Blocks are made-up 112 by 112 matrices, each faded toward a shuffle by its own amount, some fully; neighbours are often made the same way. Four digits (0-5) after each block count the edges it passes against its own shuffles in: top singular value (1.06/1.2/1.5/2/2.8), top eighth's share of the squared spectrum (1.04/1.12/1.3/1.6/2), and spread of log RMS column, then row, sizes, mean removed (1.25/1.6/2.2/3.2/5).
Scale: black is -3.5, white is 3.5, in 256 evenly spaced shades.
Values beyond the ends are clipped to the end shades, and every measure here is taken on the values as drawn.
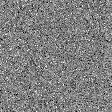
0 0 0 0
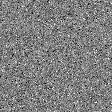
0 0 0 0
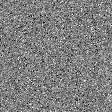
0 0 0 0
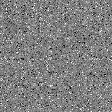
3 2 1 1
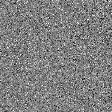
0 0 2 0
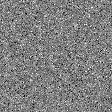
0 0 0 0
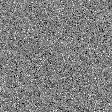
0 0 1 0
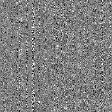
1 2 4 0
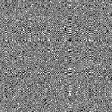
5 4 3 3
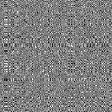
5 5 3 4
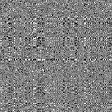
5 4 3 3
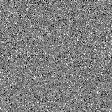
3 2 0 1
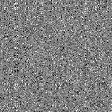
4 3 2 2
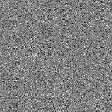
4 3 2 1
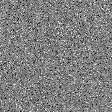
1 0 0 0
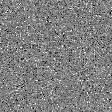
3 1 0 1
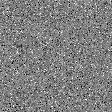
2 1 0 0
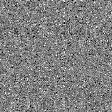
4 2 1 1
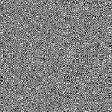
5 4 3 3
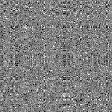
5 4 2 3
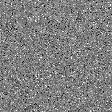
3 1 0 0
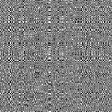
5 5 4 4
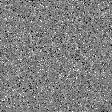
3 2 0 0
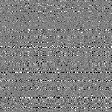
5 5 2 4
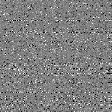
4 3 2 3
